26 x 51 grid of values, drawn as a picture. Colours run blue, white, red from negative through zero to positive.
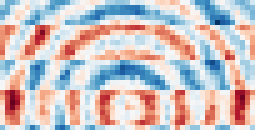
Stripes: horizontal, repeating 2 times. Rings: centred on the bottom middle. Average level on the scale: 50%. Grain: blotchy.
